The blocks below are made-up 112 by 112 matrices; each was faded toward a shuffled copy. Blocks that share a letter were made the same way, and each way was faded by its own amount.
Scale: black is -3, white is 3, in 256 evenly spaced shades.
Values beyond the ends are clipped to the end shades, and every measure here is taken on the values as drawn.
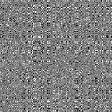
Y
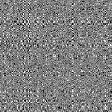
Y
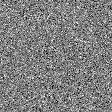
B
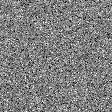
B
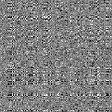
Y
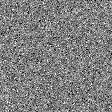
B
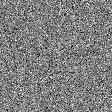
B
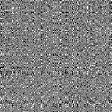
Y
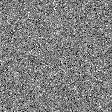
B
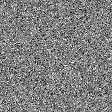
B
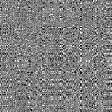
Y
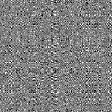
Y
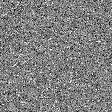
B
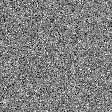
B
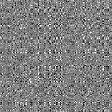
Y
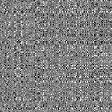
Y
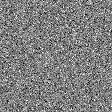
B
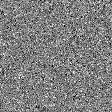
B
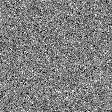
B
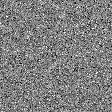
B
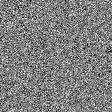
B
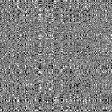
Y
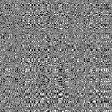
Y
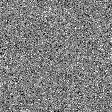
B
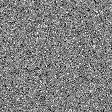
B
